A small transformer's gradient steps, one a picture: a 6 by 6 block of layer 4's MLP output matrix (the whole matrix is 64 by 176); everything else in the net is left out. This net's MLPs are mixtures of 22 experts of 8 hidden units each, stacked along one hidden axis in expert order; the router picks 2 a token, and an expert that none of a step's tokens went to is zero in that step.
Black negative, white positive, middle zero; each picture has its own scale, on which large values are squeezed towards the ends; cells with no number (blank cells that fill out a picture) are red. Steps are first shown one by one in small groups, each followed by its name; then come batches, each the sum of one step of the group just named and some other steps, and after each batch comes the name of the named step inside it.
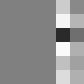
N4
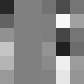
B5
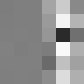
N4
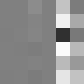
N4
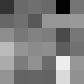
B5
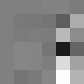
N4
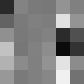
B5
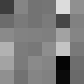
B5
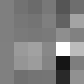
N4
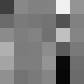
B5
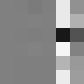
N4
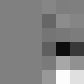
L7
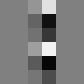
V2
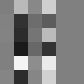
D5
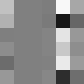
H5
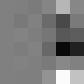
L7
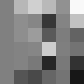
V2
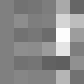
V2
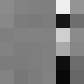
H5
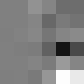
L7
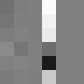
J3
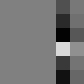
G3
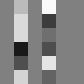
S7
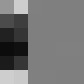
G3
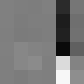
G3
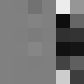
G3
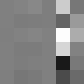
G3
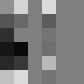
S7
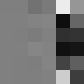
G3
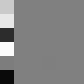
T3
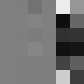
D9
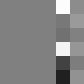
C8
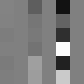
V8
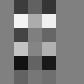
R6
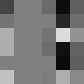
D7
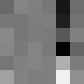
D7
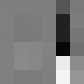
C8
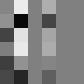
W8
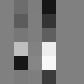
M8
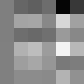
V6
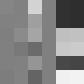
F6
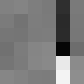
M8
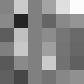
W8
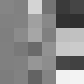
F6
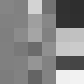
F6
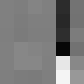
F6
